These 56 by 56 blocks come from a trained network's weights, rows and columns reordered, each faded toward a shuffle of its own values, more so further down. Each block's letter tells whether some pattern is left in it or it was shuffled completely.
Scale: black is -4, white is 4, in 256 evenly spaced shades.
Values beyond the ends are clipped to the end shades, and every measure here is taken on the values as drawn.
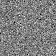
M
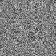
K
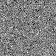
M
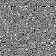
K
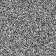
M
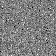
M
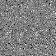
K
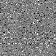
K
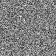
M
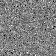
M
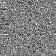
K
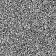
M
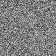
M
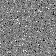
M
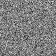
M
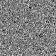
K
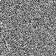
M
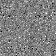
K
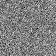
M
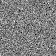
M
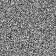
M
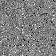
K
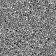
M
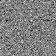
K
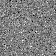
M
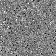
M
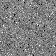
M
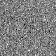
K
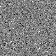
K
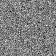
M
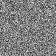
M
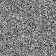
M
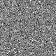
M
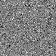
K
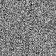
K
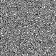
K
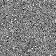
K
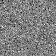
M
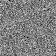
M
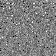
K
